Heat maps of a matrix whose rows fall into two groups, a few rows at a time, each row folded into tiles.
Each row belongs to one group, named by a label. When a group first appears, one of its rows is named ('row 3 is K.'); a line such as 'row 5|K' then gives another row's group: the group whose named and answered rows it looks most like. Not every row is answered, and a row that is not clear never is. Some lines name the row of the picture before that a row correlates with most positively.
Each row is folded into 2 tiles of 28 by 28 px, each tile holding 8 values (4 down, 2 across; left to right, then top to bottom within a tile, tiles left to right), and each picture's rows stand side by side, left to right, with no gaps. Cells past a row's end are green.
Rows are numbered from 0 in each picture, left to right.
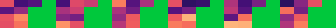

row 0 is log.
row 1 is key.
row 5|key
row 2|log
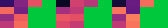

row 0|key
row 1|key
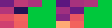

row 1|key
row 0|key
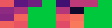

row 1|key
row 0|log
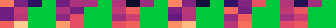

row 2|log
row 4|key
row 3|log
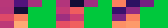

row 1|log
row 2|log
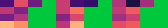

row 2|log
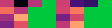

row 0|log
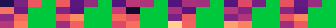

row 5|log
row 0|key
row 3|key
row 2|key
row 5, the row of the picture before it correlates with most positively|0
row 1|log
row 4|key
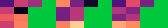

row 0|key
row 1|log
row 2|key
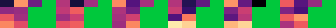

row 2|log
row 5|log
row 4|log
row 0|key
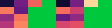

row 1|key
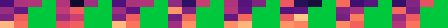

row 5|log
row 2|key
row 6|log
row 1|log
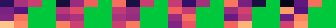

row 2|log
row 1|key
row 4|log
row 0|key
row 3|log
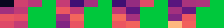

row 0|key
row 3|key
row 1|log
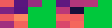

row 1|key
